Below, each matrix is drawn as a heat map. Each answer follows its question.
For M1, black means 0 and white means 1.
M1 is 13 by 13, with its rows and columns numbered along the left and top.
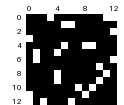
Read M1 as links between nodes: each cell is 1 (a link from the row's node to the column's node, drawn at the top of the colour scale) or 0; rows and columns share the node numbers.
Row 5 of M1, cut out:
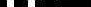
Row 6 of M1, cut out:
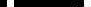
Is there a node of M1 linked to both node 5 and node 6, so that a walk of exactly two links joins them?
yes
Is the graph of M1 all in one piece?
yes
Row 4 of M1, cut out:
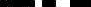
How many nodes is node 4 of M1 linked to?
3
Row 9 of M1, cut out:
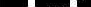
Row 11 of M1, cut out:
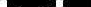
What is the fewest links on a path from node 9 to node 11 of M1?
3
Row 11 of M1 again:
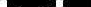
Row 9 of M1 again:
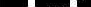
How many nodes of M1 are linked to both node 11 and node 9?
0
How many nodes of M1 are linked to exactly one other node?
3
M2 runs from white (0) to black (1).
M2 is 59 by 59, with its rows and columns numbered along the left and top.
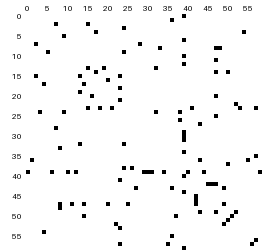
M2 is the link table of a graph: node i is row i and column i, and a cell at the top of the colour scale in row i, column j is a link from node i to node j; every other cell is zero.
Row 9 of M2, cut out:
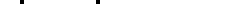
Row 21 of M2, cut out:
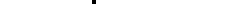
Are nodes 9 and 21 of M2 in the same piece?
yes
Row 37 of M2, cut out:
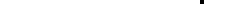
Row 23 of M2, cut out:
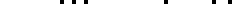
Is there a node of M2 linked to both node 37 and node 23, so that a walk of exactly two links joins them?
no
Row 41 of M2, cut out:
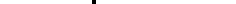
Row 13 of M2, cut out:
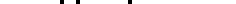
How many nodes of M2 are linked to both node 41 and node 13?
0
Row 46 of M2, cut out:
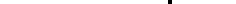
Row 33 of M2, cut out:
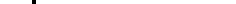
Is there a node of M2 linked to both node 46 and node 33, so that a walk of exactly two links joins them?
no
